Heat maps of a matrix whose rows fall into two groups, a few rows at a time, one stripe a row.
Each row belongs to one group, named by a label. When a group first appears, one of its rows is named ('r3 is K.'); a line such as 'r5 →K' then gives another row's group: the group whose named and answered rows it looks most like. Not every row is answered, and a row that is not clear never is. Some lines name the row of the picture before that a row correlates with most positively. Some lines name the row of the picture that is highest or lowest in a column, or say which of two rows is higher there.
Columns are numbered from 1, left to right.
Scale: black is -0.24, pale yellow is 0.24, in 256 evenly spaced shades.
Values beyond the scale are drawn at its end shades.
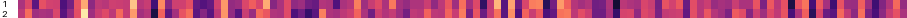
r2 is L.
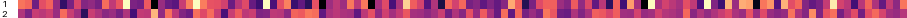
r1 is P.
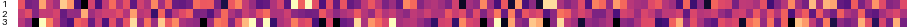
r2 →L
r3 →L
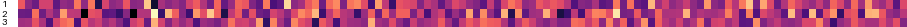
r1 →P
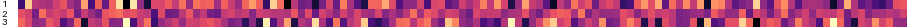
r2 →L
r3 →P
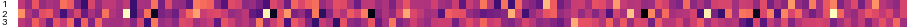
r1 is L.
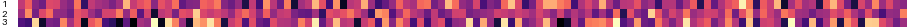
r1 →P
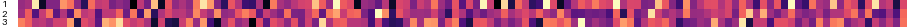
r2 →P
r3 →L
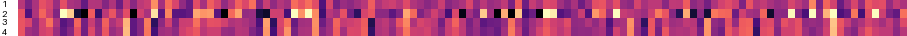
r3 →P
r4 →P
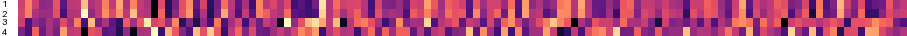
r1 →L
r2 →L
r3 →P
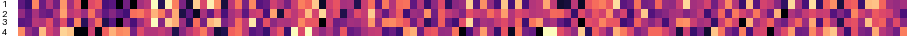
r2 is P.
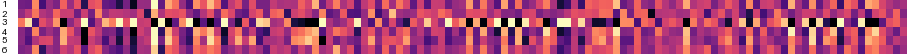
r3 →L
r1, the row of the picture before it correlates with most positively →1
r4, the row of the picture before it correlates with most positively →1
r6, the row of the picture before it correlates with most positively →1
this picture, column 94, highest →3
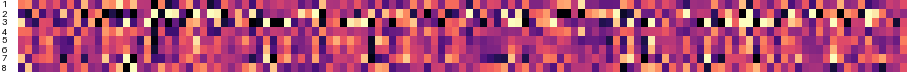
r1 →L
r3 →P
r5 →P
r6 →P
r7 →P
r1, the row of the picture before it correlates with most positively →3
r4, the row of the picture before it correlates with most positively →3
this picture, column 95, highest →2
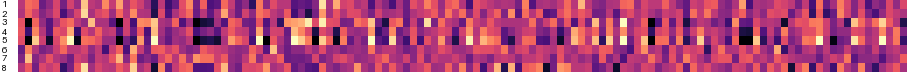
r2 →L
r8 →L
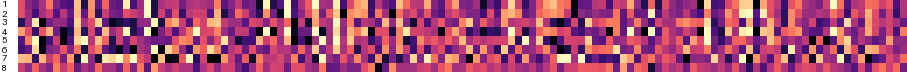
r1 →P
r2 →P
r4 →P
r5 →L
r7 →L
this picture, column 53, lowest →7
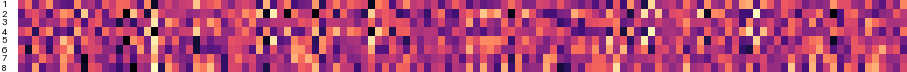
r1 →P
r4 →P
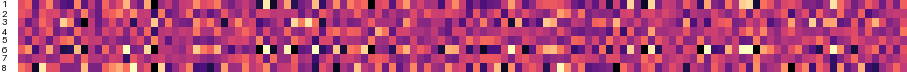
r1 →P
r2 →L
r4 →P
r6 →P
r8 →L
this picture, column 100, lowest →6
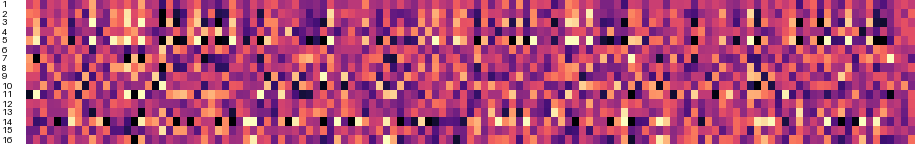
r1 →L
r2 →L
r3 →L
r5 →L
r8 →L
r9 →P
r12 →L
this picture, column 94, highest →11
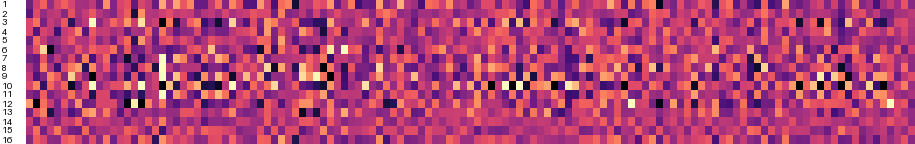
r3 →L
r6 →L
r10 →L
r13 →L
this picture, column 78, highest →10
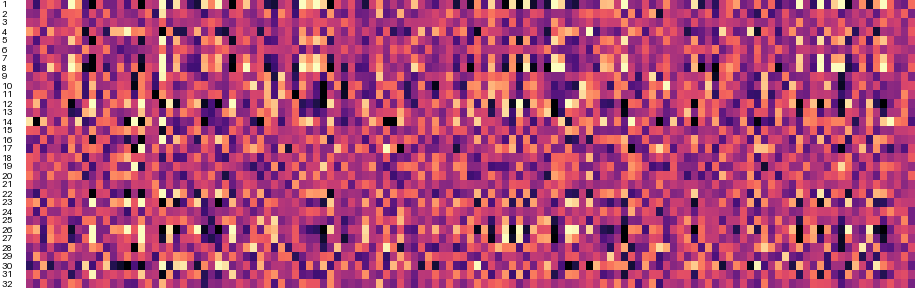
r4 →L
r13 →L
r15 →L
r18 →L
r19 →P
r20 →L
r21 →P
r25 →L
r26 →L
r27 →L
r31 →L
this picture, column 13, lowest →30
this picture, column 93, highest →14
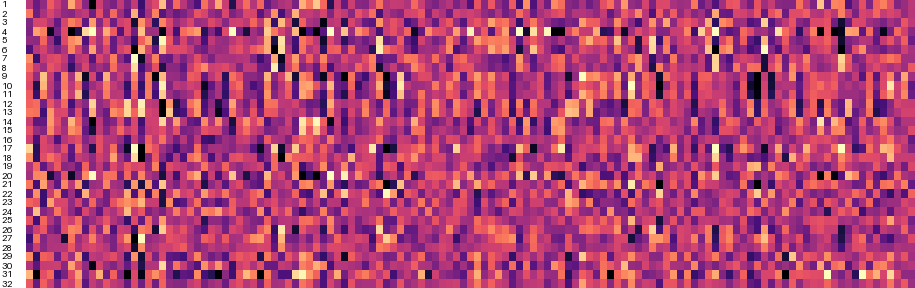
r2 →P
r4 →L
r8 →P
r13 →L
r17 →P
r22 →P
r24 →P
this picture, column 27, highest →24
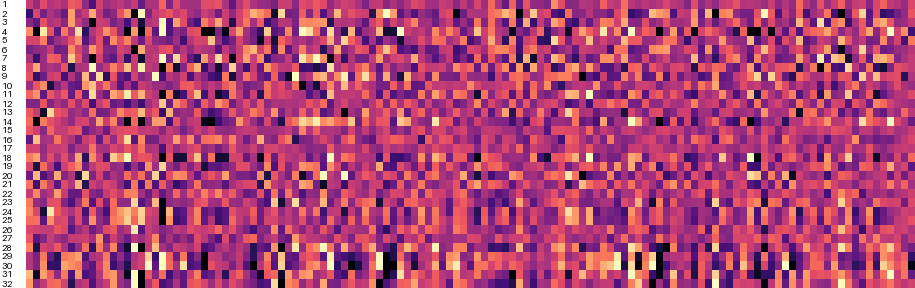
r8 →L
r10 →L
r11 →L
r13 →L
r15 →L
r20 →P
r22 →P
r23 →P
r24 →L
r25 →L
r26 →P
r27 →P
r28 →P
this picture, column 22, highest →7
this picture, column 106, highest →2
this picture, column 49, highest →9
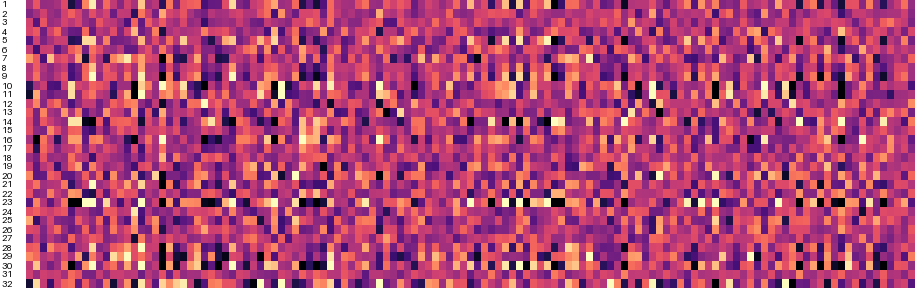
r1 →L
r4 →P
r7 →L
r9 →L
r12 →P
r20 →P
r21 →L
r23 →L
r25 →P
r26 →P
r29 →L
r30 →L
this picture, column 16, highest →24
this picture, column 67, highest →14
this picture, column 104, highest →29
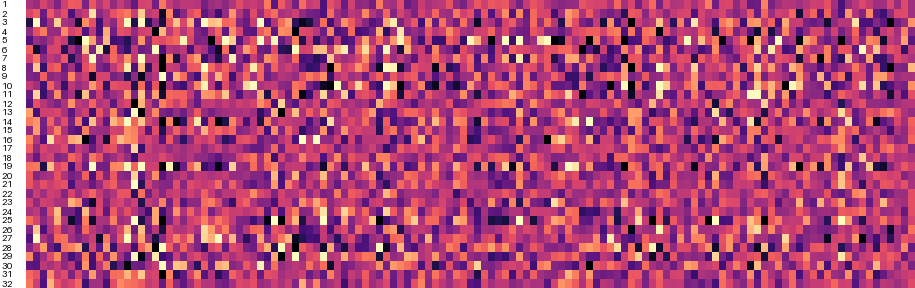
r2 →L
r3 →P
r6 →P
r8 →P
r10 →P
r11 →P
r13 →P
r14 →L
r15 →P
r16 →L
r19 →L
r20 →P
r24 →P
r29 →P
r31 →L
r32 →L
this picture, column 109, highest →27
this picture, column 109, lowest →10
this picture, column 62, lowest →10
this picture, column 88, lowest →28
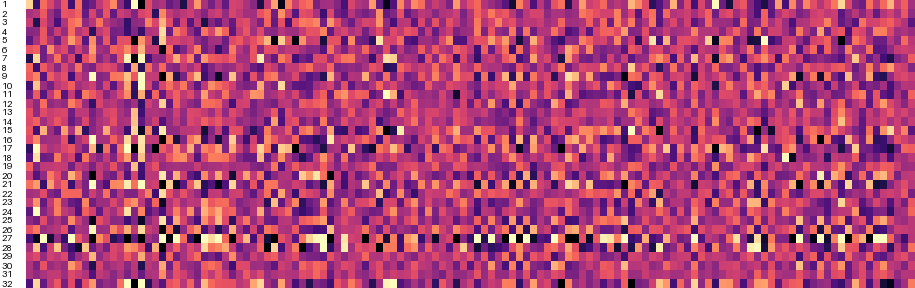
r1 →P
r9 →L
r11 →P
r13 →P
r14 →P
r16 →L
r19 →P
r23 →P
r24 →P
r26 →L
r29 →L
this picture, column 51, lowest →28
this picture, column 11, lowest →17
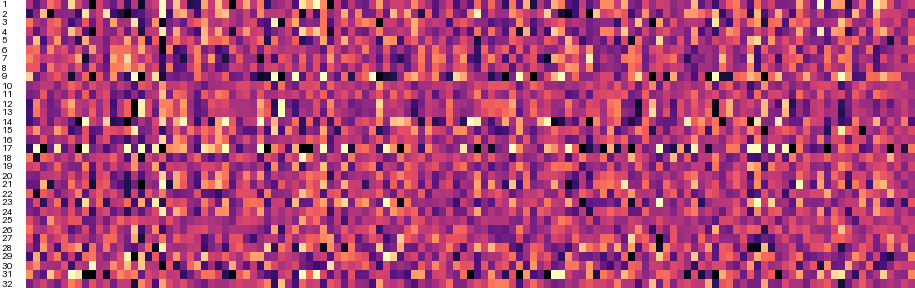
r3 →P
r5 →P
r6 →L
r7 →L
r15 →P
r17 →P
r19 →P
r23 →P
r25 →L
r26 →P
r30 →L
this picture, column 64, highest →14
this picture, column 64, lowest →31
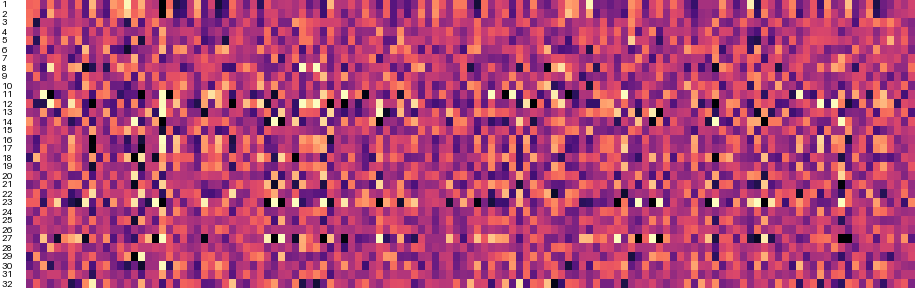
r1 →L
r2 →L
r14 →P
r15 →L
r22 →L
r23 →P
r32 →L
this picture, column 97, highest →32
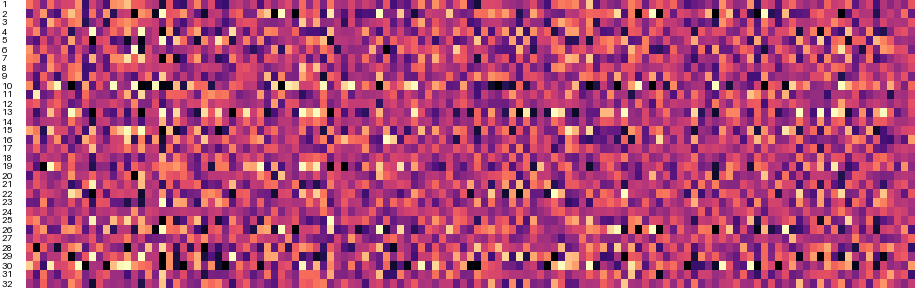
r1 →L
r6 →P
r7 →L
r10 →P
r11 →P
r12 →P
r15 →L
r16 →P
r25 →L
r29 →L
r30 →L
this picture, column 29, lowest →30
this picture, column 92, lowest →10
